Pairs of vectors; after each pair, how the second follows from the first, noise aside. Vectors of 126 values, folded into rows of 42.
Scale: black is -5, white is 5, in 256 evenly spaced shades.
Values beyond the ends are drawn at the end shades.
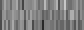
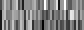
scaled up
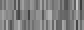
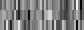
scaled up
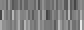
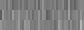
shrunk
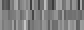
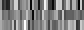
scaled up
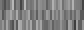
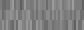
shrunk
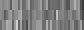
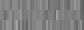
shrunk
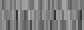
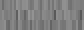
shrunk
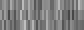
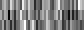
scaled up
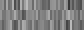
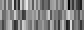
scaled up
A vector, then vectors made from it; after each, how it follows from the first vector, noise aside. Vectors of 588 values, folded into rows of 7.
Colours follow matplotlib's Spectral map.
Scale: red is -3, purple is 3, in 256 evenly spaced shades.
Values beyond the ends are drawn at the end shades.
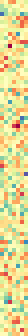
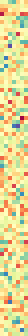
negated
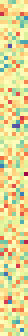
negated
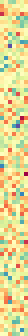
negated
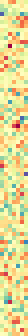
copied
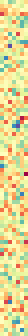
negated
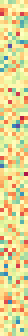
negated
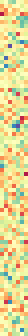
negated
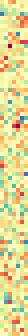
copied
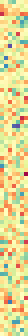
negated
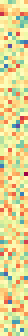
negated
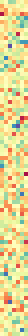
negated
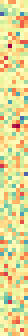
copied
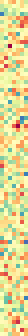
copied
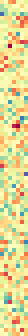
copied
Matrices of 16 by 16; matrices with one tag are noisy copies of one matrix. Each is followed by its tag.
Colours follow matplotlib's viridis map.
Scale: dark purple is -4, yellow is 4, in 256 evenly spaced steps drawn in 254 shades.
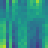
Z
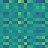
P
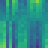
Z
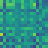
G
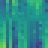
Z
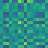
P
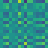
P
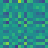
P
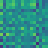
G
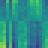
Z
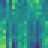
Z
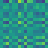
P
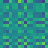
P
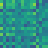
G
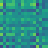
G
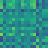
G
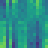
Z
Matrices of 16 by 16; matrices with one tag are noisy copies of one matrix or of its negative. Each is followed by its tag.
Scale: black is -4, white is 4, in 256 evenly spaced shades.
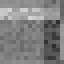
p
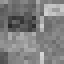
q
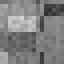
q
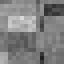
q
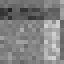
p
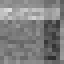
p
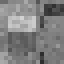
q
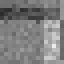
p
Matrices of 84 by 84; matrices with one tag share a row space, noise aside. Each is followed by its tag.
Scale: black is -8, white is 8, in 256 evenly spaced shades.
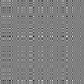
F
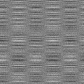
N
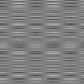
N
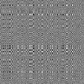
F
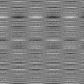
N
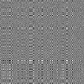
F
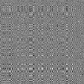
F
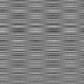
N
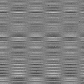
N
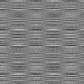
N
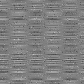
N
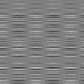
N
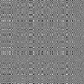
F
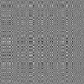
F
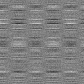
N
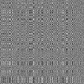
F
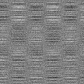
N
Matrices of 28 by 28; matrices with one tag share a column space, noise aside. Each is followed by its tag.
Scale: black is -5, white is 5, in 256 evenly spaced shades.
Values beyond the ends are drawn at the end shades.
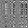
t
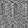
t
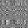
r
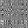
r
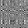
r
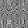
r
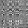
r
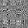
r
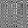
t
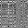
t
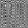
t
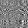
r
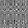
r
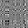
r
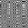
t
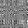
r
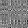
r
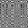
t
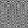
t
